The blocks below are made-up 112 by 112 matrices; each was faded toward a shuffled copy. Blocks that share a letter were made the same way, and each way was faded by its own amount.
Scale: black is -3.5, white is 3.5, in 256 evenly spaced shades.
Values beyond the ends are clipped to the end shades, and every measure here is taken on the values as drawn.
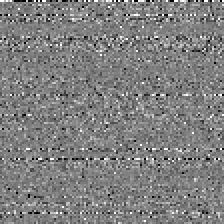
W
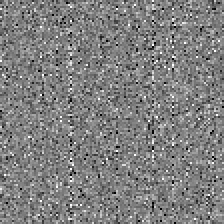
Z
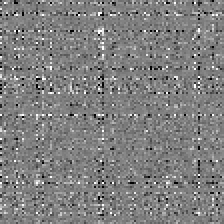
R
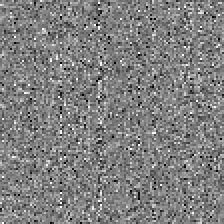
Z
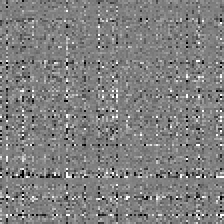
R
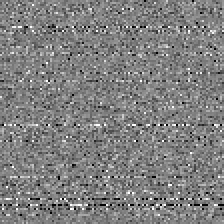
W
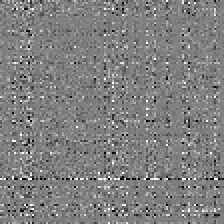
R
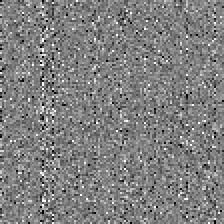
Z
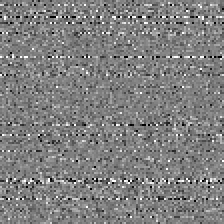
W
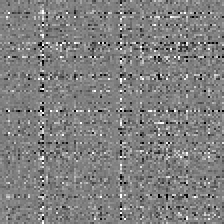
R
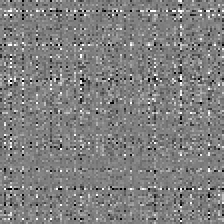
R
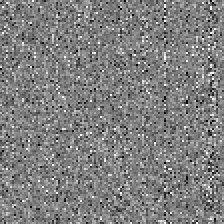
Z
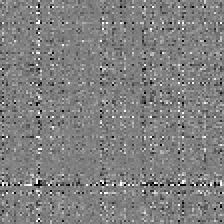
R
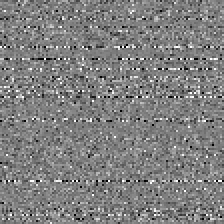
W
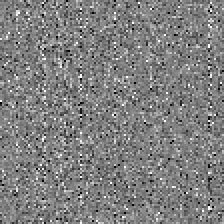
Z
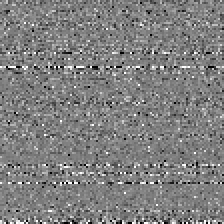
W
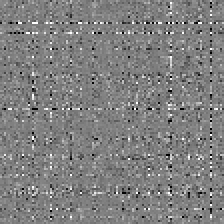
R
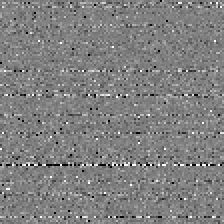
W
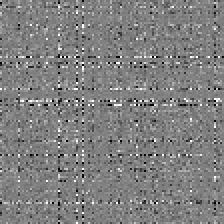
R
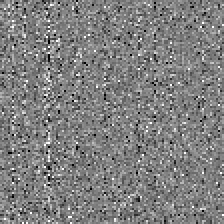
Z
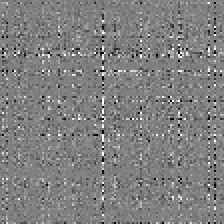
R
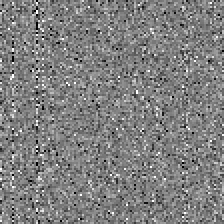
Z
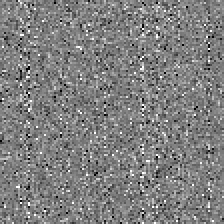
Z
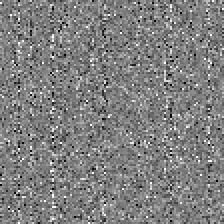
Z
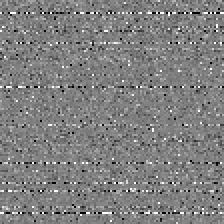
W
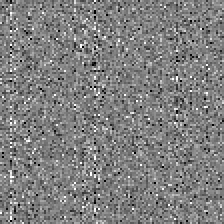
Z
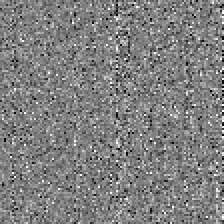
Z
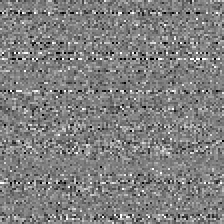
W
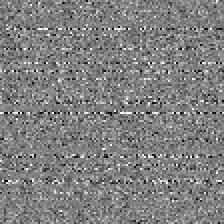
W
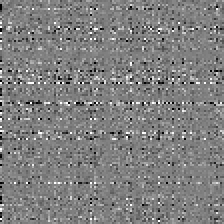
R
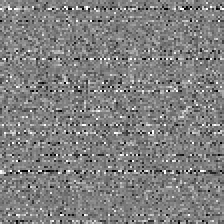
W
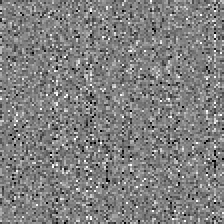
Z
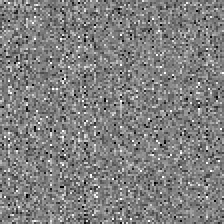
Z
